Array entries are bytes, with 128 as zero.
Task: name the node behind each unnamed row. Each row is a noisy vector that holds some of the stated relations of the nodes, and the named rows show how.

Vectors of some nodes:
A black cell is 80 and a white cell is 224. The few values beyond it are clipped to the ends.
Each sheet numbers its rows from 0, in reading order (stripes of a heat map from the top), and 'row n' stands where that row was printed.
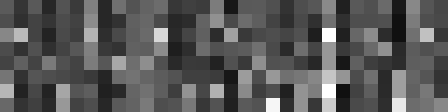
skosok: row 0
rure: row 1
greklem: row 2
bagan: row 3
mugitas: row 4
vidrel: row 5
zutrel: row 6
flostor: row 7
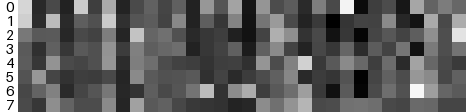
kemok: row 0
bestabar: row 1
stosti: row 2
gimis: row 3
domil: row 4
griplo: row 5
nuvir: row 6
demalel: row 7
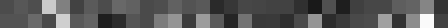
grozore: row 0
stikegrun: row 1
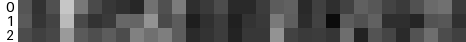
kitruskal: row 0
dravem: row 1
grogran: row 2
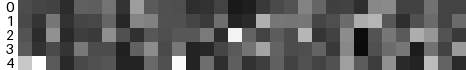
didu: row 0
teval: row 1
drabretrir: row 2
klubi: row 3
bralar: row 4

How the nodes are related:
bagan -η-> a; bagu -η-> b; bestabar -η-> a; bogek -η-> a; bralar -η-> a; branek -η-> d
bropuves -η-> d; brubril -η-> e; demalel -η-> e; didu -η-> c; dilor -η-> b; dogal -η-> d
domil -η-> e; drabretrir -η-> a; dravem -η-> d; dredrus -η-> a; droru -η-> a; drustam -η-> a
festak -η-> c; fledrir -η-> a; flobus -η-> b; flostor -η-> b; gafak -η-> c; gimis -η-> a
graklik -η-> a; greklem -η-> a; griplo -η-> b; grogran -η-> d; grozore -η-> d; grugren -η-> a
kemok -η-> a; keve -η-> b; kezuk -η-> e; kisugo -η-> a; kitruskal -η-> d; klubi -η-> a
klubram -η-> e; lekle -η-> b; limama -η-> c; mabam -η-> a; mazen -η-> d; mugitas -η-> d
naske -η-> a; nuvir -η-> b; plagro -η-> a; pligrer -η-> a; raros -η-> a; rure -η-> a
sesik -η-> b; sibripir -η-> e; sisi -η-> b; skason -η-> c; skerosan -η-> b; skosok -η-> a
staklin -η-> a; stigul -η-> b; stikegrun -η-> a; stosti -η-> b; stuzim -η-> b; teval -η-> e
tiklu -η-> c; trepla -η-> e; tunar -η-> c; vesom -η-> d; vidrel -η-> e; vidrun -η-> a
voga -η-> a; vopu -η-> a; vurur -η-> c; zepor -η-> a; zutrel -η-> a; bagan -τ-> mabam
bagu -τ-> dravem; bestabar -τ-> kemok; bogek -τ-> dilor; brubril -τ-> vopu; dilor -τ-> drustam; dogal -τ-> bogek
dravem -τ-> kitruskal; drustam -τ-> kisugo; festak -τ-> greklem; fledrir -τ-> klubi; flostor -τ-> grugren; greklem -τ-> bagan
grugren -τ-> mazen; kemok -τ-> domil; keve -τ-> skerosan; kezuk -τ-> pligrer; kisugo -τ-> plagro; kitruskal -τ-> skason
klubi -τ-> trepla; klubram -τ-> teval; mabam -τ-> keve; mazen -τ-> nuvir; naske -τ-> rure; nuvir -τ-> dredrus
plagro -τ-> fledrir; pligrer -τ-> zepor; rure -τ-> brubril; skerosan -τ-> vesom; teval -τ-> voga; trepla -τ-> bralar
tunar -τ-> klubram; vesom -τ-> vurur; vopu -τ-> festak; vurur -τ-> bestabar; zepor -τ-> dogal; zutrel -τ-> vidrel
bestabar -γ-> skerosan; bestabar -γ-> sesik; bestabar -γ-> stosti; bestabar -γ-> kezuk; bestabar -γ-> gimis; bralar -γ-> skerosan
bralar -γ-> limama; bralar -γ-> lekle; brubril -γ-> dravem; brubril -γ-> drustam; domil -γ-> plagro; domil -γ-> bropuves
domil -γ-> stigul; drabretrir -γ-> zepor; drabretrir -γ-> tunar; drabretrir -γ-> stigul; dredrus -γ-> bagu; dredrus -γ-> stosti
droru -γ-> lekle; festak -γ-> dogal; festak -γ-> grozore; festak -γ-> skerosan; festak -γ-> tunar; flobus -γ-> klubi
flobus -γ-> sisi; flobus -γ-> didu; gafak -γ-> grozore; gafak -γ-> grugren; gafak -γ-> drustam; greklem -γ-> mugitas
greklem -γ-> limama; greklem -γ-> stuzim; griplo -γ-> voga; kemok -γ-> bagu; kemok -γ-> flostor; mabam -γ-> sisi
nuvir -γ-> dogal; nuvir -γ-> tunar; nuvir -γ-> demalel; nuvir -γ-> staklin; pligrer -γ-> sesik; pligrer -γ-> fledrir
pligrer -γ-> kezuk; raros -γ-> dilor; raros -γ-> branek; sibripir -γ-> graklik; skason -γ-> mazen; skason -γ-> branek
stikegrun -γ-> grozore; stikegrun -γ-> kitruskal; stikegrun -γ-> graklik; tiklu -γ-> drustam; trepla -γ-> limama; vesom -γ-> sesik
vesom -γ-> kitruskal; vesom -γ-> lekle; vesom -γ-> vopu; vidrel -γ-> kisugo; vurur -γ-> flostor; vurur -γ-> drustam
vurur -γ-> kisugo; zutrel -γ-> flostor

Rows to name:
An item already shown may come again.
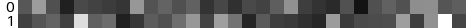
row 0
griplo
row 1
stikegrun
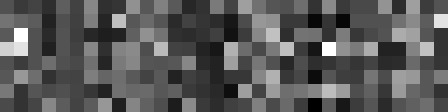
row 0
plagro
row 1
stosti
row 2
lekle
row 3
trepla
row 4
mazen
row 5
skerosan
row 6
vidrel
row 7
dogal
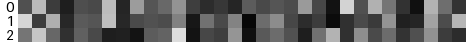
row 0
limama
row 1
bestabar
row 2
droru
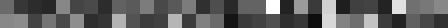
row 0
flostor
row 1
tiklu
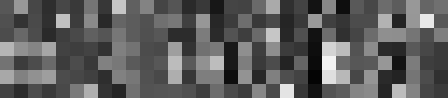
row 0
stuzim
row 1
graklik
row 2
keve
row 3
brubril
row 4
drustam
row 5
brubril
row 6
tunar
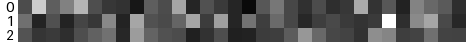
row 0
vesom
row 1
skason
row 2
didu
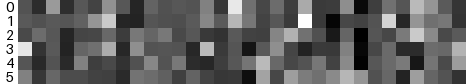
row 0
drabretrir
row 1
festak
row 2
stigul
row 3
dredrus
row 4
klubi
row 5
vidrel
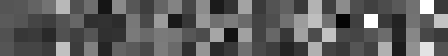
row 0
sibripir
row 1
mabam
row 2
kisugo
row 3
graklik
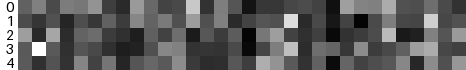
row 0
gafak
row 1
dilor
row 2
pligrer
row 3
lekle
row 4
fledrir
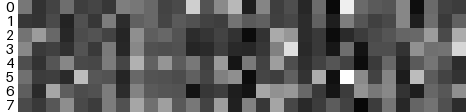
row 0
drustam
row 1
grugren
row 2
sesik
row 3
bagu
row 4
branek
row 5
vurur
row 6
kezuk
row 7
branek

